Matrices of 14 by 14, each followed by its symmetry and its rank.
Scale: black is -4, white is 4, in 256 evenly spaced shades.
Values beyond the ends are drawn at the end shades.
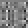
neither, rank two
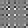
symmetric, rank one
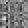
neither, rank three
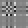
symmetric, rank one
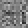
neither, rank three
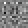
neither, rank three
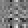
neither, rank two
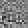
neither, rank three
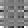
neither, rank one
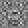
neither, rank three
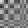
symmetric, rank one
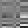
neither, rank one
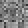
neither, rank three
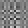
neither, rank one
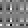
neither, rank one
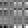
neither, rank one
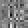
neither, rank two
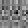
neither, rank two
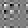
symmetric, rank one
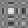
symmetric, rank one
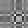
symmetric, rank one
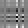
neither, rank one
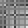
symmetric, rank one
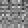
neither, rank three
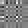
symmetric, rank one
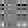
neither, rank one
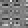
neither, rank two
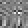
neither, rank two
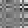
neither, rank one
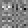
neither, rank two
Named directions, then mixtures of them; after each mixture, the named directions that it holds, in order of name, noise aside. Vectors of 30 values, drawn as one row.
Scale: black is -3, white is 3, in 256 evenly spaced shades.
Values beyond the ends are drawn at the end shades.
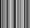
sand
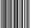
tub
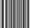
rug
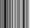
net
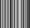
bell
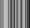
bell, net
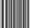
rug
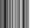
net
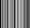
bell, sand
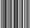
tub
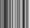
net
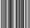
sand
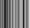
net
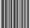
rug, tub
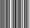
bell, sand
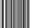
rug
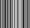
bell, net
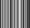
bell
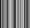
sand
